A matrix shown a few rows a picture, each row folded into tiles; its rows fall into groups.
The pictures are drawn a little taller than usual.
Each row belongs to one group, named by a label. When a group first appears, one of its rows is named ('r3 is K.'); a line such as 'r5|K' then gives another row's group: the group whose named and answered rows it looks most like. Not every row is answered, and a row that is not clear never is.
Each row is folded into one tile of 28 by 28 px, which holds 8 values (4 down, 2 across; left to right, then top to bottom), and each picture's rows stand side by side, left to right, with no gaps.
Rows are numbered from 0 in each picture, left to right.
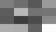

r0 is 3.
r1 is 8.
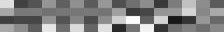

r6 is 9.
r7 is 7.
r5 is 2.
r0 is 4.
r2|8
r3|8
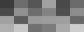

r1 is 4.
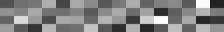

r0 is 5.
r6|2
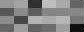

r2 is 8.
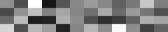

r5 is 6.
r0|2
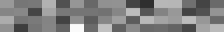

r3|8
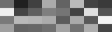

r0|5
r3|5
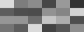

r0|6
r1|2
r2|7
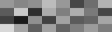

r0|3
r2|7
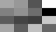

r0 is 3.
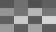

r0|5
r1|5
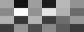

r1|7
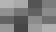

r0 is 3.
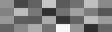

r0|7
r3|6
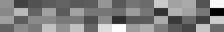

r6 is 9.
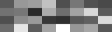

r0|8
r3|5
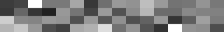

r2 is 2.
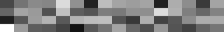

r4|3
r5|7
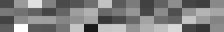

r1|6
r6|2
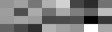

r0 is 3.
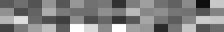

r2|8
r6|8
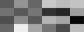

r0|8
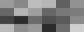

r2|8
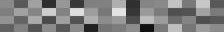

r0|7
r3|6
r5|6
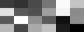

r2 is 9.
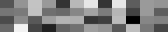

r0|8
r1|9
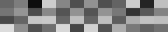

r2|2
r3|2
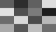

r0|5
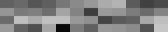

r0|5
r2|6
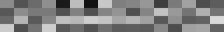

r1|8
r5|7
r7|5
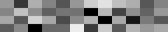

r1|6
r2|8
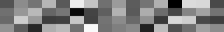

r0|5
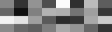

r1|7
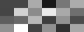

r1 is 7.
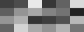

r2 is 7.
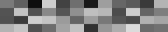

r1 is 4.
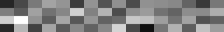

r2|7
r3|7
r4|2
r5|6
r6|2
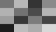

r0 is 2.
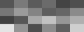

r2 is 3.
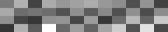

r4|2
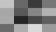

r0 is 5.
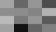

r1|7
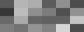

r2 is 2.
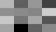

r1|7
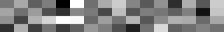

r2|4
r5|8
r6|4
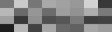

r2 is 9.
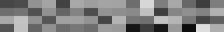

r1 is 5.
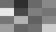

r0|5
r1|8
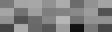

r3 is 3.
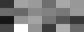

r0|8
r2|3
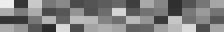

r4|5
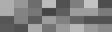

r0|9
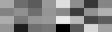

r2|6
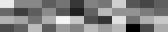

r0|6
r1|2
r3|3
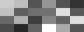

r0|9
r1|8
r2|5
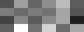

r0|8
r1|8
